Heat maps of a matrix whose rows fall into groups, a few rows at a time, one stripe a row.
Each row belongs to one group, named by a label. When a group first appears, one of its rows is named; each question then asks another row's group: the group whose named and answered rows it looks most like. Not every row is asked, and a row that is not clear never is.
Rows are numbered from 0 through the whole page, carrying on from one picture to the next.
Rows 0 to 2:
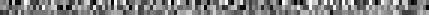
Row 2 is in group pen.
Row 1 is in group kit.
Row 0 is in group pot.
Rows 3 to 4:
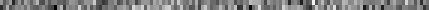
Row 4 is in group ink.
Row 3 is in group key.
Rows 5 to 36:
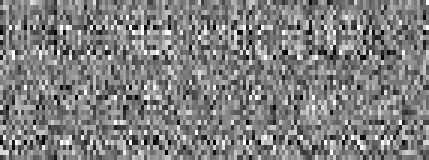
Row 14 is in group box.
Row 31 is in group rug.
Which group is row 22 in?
kit
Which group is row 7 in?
ink
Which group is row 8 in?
box
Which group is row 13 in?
ink
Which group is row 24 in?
key
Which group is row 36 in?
ink
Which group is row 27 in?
pen
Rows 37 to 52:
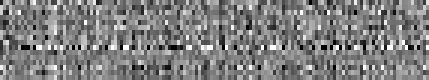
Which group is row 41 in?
pen
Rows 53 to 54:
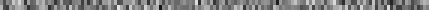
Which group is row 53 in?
rug
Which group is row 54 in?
rug
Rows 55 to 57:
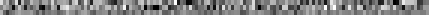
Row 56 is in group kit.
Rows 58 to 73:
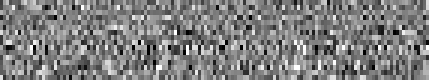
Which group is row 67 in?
box
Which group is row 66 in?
box
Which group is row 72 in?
rug
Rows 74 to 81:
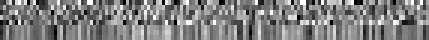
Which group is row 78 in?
pen
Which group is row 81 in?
ink
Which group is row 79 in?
ink
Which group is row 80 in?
ink
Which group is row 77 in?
rug
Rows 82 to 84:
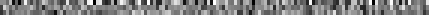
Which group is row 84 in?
ink
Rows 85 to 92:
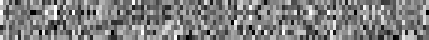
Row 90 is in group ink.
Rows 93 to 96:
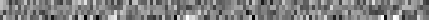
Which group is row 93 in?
kit
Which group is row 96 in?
pen
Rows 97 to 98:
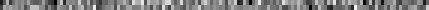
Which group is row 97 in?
ink
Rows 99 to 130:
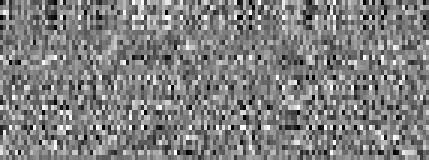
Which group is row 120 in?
kit
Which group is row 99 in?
ink
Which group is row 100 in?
box
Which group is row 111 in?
pot
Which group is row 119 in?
ink
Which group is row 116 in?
pot
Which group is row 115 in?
rug
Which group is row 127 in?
kit
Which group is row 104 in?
ink
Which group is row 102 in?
ink
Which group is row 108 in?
pen
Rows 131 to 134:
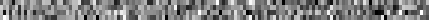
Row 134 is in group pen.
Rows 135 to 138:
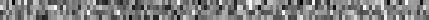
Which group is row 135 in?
key
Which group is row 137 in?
pot
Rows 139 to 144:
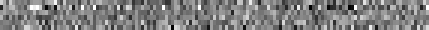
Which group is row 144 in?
pot
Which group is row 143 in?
box
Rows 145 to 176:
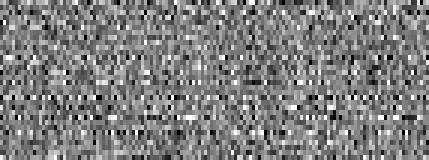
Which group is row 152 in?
pen
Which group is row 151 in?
ink
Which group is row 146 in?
pen
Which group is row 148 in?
pot
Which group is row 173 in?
pot
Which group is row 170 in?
ink
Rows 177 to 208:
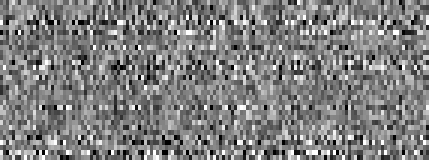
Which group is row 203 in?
kit
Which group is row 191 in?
pot
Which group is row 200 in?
key
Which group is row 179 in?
box
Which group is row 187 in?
box
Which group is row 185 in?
pen
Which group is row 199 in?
key
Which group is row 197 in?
key
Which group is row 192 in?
box
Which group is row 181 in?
rug
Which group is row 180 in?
box
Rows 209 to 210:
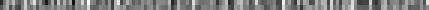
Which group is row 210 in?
pot
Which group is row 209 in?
pot
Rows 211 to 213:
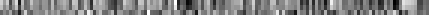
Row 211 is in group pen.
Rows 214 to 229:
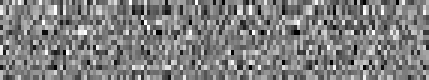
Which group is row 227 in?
ink
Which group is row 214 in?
rug
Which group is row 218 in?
kit
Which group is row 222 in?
box
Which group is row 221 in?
pen
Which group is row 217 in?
box
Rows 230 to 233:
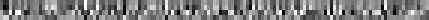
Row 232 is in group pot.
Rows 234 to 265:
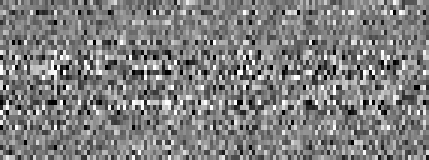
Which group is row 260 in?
pot
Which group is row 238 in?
ink
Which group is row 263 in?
ink
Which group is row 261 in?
kit
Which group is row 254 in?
ink
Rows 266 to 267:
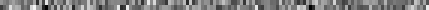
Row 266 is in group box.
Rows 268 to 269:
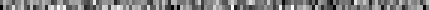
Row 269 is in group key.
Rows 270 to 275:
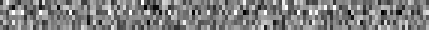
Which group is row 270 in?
box
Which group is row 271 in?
kit
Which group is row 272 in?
rug
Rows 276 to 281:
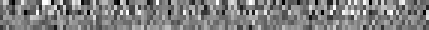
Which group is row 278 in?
box
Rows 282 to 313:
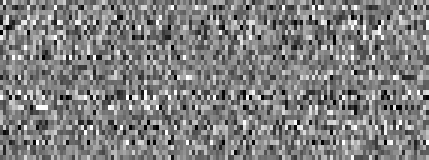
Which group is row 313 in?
pot
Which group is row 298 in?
kit
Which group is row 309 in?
pot
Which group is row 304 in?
pot
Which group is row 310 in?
box
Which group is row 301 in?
kit
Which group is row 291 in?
pot
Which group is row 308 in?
pen
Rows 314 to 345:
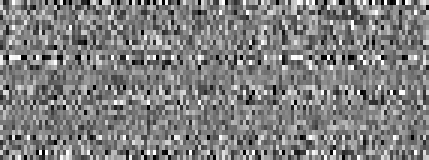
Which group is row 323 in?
ink
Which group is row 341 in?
pot
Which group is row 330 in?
key
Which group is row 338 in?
box
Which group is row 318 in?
pot
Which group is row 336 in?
pen
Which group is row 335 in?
key
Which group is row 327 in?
pot
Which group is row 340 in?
rug
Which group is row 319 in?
rug
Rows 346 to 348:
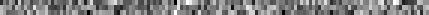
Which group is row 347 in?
key
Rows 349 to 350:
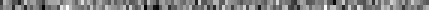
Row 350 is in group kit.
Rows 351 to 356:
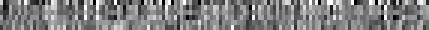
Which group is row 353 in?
pen
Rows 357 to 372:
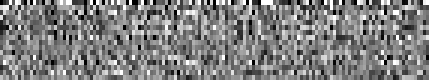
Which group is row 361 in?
ink
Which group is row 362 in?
pen
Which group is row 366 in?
box
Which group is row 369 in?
pen
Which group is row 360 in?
rug
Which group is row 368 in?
box
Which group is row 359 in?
pen
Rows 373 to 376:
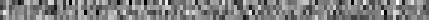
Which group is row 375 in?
pen
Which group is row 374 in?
ink
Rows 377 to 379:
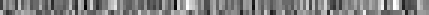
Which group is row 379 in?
box
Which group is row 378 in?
pen
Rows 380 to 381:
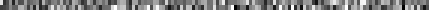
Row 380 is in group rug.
